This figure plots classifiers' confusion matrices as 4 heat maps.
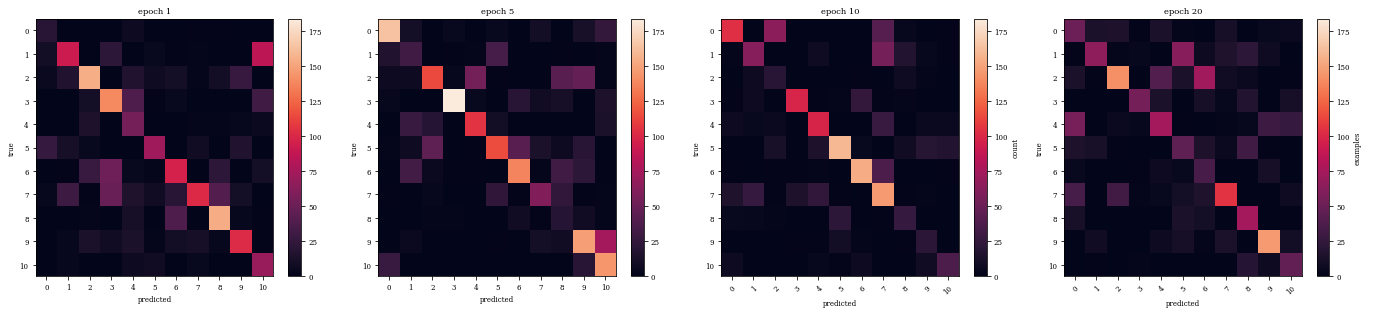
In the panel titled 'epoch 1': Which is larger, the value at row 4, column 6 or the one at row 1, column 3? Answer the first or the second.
the second
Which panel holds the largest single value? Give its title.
epoch 5
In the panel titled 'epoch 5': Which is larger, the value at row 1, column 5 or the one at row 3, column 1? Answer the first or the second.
the first
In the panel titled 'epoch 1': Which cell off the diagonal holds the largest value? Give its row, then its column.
1, 10
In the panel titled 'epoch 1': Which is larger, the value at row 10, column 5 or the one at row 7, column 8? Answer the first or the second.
the second
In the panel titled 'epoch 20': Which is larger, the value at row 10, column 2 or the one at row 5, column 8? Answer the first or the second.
the second
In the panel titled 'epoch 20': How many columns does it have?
11
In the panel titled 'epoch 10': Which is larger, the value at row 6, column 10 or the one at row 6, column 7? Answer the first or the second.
the second
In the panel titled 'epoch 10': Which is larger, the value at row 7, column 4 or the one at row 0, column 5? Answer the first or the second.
the first
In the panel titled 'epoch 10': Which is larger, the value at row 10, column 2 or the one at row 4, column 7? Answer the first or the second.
the second
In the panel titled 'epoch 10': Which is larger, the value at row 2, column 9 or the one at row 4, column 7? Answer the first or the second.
the second
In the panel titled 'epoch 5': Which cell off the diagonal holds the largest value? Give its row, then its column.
9, 10
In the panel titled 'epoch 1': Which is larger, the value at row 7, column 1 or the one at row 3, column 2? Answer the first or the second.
the first
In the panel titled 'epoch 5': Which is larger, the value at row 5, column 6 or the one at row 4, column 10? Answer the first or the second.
the first
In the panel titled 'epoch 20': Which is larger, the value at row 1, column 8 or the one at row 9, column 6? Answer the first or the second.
the first
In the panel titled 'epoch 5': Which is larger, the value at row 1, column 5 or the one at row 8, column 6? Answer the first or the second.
the first
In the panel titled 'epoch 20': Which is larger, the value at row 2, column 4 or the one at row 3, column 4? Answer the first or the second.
the first
